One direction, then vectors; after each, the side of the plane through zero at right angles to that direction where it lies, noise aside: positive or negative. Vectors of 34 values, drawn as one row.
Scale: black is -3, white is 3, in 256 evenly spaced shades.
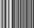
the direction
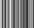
positive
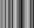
positive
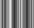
positive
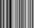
negative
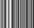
positive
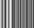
positive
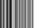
negative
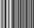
positive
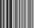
negative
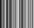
negative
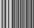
positive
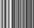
positive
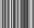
positive
